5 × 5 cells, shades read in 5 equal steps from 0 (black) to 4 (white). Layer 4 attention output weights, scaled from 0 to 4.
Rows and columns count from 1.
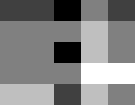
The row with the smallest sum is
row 1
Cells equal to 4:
2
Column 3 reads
0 2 0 2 1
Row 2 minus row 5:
-1 -1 1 0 0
